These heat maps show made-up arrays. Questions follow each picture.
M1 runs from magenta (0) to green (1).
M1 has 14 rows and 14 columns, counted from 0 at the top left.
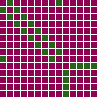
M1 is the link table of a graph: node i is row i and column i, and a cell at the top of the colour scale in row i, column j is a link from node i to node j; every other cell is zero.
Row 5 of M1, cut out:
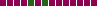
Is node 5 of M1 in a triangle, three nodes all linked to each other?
no
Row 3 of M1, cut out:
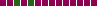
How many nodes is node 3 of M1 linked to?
2
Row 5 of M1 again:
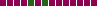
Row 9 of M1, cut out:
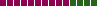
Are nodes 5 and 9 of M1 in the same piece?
no
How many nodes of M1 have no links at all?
0
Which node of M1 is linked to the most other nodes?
node 9
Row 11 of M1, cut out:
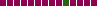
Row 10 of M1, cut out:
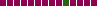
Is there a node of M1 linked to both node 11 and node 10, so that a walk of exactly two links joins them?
yes
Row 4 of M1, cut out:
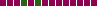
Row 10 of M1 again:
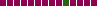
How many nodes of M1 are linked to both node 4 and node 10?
0
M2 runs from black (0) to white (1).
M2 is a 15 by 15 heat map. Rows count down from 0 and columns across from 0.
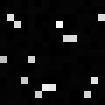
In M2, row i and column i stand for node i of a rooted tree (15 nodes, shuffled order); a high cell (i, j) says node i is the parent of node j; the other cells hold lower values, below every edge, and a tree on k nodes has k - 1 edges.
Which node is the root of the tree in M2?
11
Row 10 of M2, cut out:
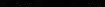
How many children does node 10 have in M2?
0
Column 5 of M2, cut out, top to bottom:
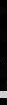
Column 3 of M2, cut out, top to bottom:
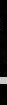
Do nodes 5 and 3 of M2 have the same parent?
no
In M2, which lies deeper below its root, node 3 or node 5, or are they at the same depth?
node 5
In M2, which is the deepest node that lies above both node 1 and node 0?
3
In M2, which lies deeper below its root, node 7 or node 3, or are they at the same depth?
node 7
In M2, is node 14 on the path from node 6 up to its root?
no
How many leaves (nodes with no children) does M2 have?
8
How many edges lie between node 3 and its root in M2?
1
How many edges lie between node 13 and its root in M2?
1
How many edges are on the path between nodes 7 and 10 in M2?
4
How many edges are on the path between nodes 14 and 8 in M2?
3
